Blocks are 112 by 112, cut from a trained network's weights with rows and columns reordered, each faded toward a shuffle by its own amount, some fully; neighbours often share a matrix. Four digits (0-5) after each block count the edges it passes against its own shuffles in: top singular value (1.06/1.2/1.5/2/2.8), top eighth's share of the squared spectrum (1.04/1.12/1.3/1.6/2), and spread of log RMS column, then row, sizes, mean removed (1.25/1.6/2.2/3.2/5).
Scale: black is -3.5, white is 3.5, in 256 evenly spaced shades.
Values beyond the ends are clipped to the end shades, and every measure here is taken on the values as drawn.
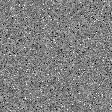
0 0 0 0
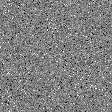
0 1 0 0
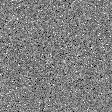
0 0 0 0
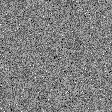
0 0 0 0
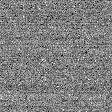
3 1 0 0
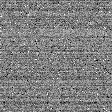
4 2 1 1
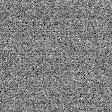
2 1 0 0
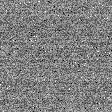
2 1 0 0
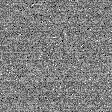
2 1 0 0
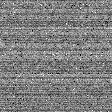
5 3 1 2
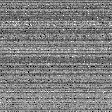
5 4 2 3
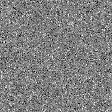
3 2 0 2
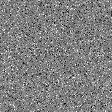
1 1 0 0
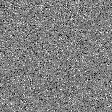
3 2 0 1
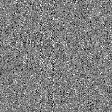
3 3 2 1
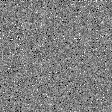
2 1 0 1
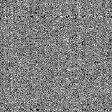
3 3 1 3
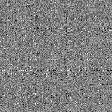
3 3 1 3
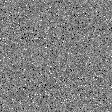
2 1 0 1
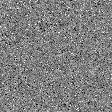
1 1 0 0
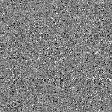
3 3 1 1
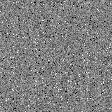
1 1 0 1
